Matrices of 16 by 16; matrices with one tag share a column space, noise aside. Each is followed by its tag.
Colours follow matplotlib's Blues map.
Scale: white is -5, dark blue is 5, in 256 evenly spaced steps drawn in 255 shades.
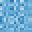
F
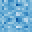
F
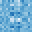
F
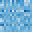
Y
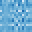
Y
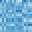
Y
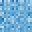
F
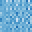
F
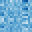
F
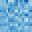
Y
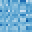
Y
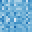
F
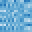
Y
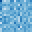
F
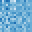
F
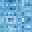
F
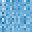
F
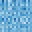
F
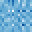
Y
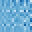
Y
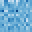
Y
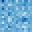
F
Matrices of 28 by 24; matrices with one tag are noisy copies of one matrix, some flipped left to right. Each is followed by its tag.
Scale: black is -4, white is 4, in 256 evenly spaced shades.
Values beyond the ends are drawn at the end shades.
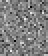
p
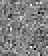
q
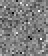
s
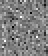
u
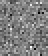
q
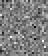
u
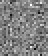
q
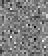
u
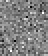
p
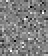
p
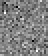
p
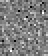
p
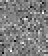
p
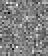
q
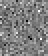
s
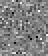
s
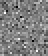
p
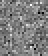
q
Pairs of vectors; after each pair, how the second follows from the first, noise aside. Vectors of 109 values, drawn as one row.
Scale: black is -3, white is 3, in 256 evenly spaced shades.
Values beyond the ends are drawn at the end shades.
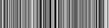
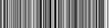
copied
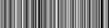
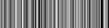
copied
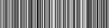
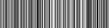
copied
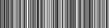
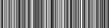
reversed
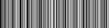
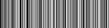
copied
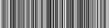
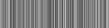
shrunk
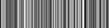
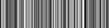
copied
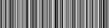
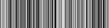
sign-scrambled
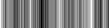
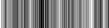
copied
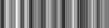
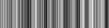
reversed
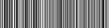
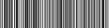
copied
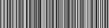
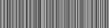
shrunk
